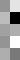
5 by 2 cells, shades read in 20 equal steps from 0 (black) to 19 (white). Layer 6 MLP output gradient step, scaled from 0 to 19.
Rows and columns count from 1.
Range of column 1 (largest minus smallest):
3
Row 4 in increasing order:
11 19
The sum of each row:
28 14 25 30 22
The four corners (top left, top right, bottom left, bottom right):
11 17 13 9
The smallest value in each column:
11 0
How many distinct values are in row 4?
2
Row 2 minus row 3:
2 -13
